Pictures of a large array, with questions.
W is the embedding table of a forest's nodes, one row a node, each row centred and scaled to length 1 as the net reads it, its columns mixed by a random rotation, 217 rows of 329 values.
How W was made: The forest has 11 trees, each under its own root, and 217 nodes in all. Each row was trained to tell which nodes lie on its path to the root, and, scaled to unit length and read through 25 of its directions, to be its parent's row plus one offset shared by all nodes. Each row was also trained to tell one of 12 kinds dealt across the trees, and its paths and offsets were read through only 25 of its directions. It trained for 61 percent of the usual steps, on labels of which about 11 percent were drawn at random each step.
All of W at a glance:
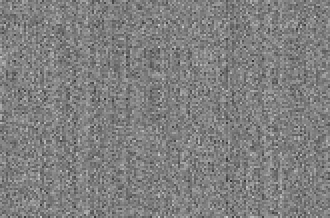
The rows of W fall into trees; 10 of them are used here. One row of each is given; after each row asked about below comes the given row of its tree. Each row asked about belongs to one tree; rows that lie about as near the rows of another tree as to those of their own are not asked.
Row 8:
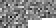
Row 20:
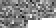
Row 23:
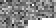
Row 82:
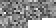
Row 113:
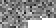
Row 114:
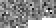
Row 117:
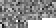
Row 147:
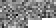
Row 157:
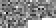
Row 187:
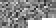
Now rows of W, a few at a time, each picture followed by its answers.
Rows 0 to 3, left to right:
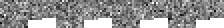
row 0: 8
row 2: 113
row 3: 147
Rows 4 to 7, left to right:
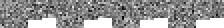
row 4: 117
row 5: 114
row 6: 8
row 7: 82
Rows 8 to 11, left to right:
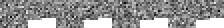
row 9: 114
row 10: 82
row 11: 20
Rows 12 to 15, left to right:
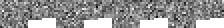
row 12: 187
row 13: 82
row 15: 23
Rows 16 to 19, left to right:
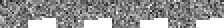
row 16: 23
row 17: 113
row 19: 157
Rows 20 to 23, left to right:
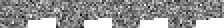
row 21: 82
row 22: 114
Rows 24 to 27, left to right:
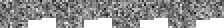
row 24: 157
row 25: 113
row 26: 20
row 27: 20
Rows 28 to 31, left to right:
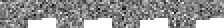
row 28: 147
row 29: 113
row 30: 23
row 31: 117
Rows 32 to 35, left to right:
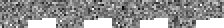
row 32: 147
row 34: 157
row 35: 23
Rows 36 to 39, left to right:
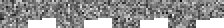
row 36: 147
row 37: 20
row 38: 117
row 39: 147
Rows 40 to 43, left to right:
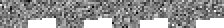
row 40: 113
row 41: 114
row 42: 8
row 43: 114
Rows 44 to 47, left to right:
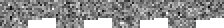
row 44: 8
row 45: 82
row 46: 113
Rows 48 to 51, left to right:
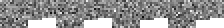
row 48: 117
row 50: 114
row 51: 157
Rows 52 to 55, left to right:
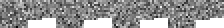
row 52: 157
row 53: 157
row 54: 117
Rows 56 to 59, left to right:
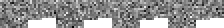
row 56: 157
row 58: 114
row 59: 113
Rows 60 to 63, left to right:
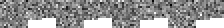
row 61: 157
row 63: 157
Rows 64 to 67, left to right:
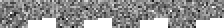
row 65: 157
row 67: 187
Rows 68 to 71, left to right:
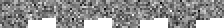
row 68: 117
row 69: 113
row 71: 157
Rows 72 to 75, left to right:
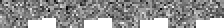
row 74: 113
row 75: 113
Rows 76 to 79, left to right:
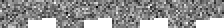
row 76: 147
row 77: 113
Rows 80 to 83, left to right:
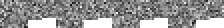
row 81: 20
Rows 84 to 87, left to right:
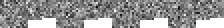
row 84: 23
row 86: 114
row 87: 117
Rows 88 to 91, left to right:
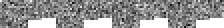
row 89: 117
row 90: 114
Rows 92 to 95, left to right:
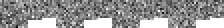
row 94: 114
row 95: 114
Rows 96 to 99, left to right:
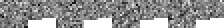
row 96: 8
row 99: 147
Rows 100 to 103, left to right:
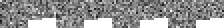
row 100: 8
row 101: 147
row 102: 113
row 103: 114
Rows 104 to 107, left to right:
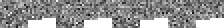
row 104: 157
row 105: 8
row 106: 117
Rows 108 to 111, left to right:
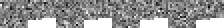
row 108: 157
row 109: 82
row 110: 114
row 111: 82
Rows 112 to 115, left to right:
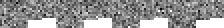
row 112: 23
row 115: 157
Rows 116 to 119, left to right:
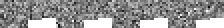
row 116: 147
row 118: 157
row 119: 82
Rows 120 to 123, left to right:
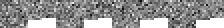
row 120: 187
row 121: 147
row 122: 113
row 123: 117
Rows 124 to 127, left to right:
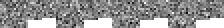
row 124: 114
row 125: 117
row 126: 23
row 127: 8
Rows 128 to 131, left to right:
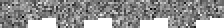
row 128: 117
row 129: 147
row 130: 147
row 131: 82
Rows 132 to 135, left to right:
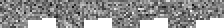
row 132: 113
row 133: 147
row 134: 23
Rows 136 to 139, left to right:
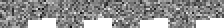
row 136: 147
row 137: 20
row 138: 20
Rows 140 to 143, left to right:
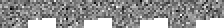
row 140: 82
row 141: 187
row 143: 113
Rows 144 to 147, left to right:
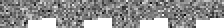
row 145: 157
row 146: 114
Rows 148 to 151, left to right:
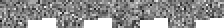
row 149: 117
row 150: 157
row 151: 147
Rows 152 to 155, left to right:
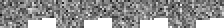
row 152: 23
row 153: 113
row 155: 20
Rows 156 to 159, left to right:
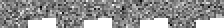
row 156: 82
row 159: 117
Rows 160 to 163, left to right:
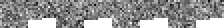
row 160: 113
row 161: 157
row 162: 157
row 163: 157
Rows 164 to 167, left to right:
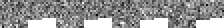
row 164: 147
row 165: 147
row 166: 82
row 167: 157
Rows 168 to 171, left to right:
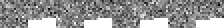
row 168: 113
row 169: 20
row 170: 113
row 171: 113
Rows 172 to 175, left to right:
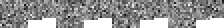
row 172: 117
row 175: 113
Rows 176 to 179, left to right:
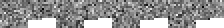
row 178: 113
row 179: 117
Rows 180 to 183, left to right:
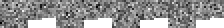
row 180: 8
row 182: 82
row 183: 114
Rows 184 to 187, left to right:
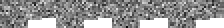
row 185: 114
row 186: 114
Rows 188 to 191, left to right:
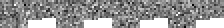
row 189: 113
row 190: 23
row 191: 157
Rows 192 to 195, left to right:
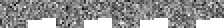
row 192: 157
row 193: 157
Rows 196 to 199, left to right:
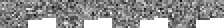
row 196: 23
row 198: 114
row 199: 147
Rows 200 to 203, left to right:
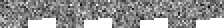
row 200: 147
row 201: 113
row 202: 82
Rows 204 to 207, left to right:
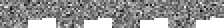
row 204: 113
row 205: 20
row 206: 113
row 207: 114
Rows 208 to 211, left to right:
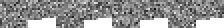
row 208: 157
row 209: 157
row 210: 8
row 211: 23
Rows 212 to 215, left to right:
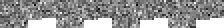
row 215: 147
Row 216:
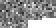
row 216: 114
